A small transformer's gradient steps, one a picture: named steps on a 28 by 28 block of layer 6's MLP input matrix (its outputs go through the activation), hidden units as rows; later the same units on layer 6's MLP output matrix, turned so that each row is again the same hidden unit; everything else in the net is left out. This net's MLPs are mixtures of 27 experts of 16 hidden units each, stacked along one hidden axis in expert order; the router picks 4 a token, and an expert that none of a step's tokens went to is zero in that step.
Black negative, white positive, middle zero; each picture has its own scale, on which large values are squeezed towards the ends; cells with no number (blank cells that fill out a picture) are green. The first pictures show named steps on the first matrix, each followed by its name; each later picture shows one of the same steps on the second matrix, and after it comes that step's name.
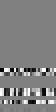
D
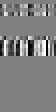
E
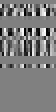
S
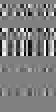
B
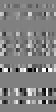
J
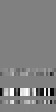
D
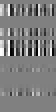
B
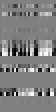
J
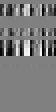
S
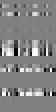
J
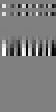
E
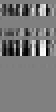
S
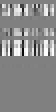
S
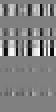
B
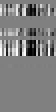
S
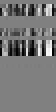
S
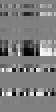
J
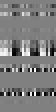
J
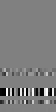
D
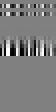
E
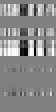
B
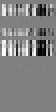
S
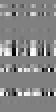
J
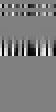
E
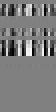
S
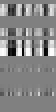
B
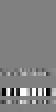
D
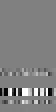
D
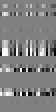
J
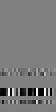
D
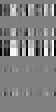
B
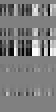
B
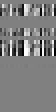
S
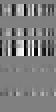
B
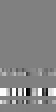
D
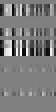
B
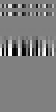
E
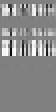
S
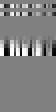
E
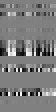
J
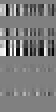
B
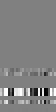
D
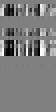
S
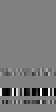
D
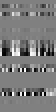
J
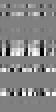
J
